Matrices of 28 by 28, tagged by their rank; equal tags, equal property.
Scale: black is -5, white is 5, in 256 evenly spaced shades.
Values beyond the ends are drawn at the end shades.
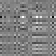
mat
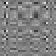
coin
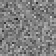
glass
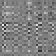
coin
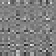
coin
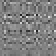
coin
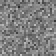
glass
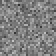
glass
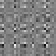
mat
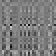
mat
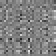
coin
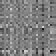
coin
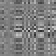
mat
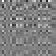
mat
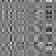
mat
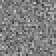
glass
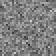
glass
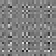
mat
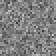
glass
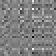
coin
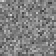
glass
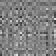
coin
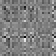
coin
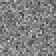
glass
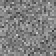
glass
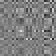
mat
